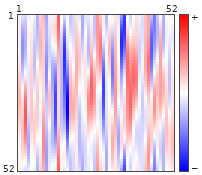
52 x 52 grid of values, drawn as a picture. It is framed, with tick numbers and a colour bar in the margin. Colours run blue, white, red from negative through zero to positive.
Average level on the scale: 50%. Ninth with the highest average: middle right. Grain: streaks running down.
